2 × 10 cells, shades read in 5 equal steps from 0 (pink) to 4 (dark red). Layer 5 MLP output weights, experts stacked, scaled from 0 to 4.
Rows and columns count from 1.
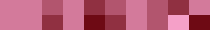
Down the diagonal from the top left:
1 1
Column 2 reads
1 1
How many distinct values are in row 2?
5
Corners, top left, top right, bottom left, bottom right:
1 1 1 4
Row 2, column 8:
2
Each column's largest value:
1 1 3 1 4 3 1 2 3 4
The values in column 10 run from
1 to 4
